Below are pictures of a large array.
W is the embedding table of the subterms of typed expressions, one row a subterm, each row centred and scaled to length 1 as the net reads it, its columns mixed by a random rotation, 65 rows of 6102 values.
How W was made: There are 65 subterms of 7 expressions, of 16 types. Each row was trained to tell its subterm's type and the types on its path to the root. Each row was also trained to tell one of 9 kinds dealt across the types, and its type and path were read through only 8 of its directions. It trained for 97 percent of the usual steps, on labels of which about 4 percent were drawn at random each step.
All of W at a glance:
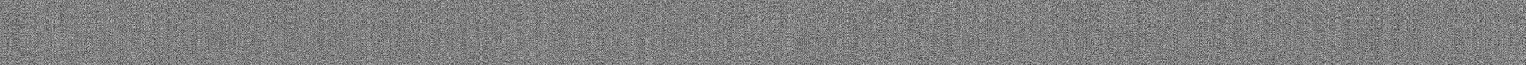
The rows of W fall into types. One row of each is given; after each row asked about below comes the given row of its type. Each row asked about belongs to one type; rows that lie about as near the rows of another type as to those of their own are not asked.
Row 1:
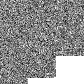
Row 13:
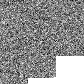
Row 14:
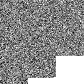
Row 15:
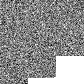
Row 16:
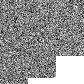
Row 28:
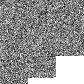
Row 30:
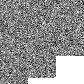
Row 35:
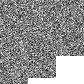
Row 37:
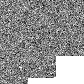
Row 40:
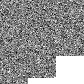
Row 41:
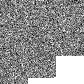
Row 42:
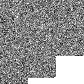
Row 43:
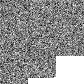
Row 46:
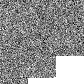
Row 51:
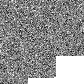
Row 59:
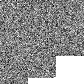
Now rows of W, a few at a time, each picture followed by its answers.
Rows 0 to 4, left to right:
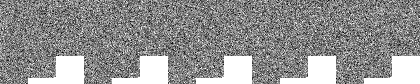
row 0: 28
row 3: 41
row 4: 35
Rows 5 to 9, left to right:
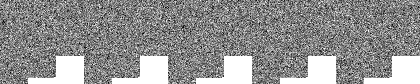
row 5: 14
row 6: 30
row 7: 16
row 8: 59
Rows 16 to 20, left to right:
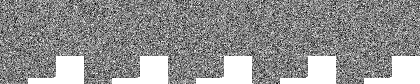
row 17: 35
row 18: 16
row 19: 30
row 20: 15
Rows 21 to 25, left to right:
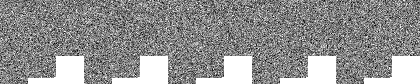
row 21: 15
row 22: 13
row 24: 13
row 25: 14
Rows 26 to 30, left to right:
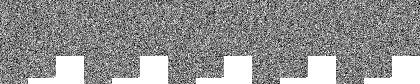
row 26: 13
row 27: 41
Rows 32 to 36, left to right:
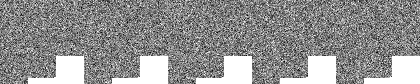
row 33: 46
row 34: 59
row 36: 46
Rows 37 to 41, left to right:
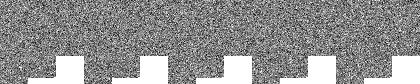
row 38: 59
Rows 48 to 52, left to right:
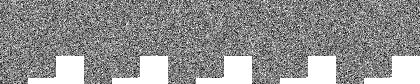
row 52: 43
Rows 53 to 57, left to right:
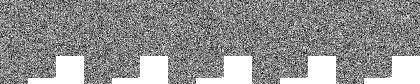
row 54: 16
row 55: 13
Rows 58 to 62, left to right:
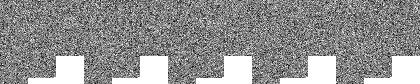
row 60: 16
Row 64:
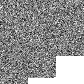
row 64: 59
